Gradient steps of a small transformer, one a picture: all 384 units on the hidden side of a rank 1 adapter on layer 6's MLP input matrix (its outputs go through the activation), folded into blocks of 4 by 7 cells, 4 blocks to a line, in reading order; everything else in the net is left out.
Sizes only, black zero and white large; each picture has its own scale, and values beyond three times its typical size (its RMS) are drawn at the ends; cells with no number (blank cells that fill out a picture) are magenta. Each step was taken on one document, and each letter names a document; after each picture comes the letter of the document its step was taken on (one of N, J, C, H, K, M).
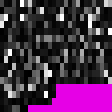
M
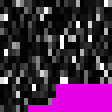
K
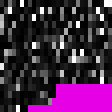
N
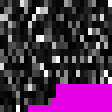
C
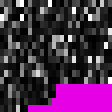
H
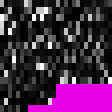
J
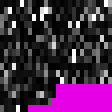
C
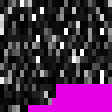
N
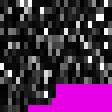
K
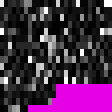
J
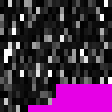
M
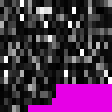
M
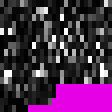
N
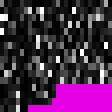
J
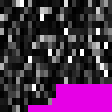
K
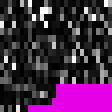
C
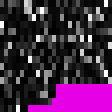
J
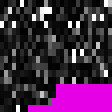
C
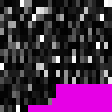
C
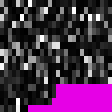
H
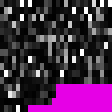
H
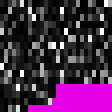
N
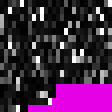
N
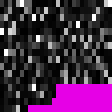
J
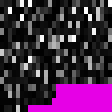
H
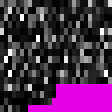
M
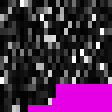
J
